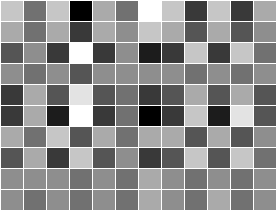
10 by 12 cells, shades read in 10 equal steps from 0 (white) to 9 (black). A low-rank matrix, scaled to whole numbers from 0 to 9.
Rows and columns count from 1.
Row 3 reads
6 4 7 0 7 4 8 7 2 7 2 5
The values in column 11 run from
1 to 7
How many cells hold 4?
26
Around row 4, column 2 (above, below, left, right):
4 3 4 4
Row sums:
47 49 59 53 59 63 49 56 51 51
